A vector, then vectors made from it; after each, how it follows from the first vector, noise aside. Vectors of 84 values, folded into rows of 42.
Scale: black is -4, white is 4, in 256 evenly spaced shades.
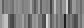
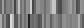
wrapped around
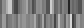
wrapped around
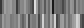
wrapped around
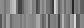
wrapped around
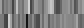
wrapped around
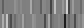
partly zeroed
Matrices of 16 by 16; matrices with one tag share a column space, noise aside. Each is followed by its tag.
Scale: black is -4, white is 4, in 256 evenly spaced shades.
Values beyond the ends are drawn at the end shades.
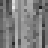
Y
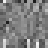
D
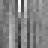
Y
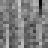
Y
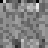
D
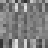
D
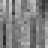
Y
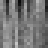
Y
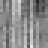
Y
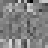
D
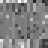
D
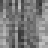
Y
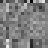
D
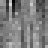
Y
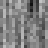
Y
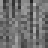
Y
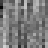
Y
